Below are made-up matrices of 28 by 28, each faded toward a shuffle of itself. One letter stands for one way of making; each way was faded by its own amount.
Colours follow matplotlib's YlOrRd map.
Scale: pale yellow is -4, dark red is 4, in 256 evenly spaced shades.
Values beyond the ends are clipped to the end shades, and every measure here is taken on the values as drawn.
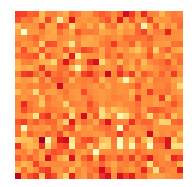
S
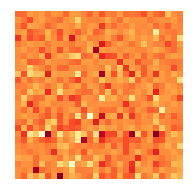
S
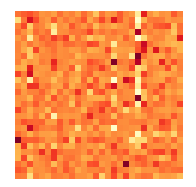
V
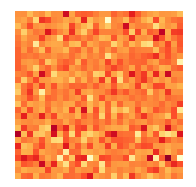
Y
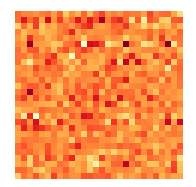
Y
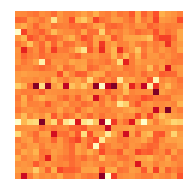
Y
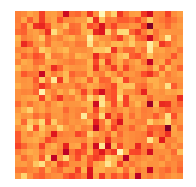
V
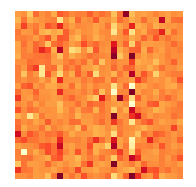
V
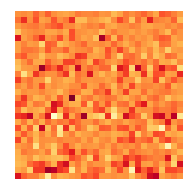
Y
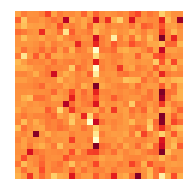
V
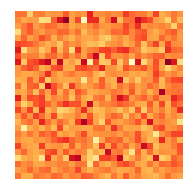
Y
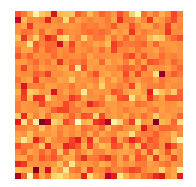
Y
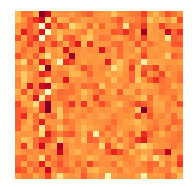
V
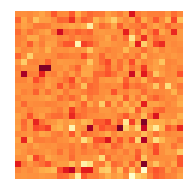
S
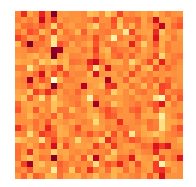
V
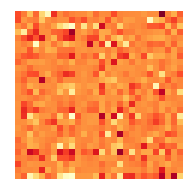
S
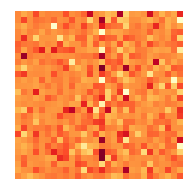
V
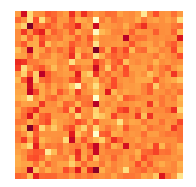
V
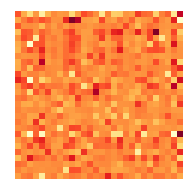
S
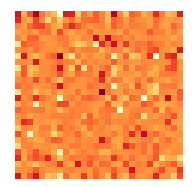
S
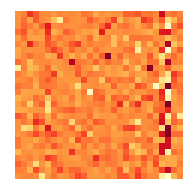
V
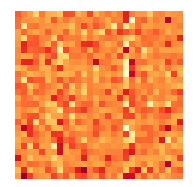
V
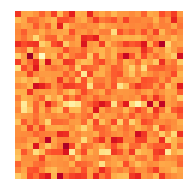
Y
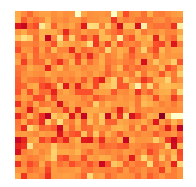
Y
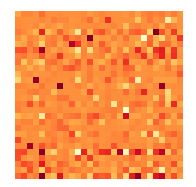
S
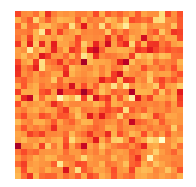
Y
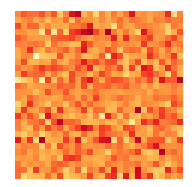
Y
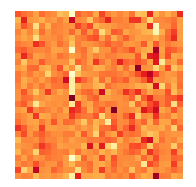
V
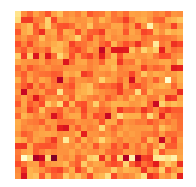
Y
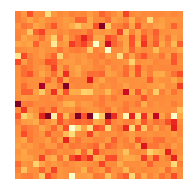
S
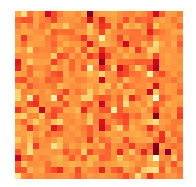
V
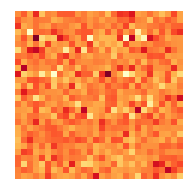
Y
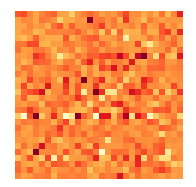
Y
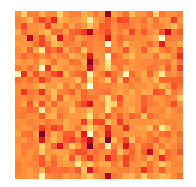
V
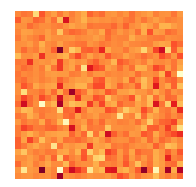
S
